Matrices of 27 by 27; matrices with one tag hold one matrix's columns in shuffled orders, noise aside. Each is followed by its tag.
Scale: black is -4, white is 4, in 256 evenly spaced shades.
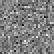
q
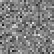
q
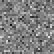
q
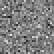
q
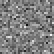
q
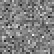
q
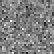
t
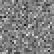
q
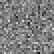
t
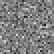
q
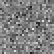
t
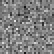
t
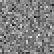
q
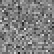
t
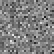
q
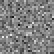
q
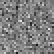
t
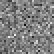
q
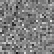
t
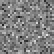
q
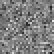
t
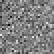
q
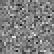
q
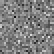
q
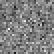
t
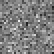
t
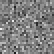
t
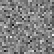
q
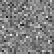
q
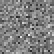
q
